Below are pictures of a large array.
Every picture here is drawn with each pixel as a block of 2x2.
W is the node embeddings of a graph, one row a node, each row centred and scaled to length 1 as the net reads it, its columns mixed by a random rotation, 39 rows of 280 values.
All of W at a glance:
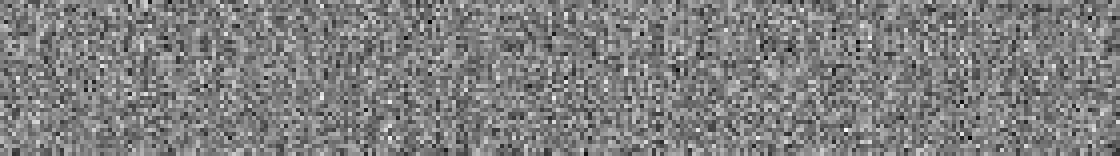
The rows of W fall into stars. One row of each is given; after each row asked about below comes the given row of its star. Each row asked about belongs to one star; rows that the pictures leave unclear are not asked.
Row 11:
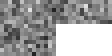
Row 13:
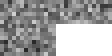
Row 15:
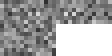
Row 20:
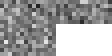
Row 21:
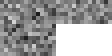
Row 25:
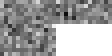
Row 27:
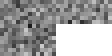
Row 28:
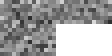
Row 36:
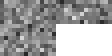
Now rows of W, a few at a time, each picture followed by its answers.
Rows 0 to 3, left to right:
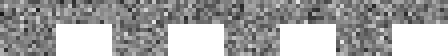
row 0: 36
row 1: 15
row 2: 28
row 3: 20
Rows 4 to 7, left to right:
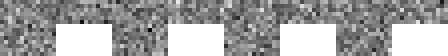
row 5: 15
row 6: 28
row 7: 28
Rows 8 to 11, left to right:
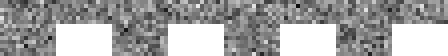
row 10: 36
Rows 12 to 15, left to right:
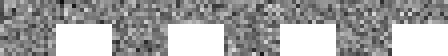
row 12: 36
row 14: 20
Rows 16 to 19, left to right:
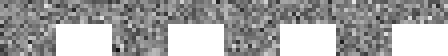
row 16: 13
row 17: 15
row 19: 13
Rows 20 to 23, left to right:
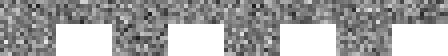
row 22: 20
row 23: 21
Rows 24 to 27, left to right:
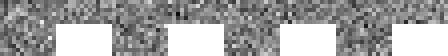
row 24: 27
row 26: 15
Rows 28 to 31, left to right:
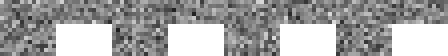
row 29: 11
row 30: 25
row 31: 13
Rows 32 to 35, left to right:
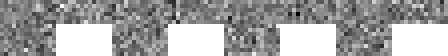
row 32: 21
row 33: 36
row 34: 25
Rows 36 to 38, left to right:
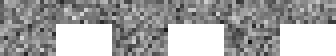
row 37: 27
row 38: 27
